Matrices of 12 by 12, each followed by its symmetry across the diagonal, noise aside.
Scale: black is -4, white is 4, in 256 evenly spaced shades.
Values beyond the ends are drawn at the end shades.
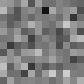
neither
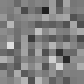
antisymmetric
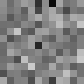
neither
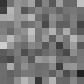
neither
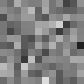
antisymmetric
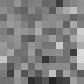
antisymmetric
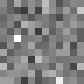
neither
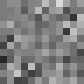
antisymmetric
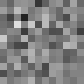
antisymmetric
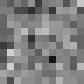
neither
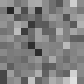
neither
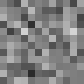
antisymmetric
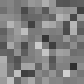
antisymmetric
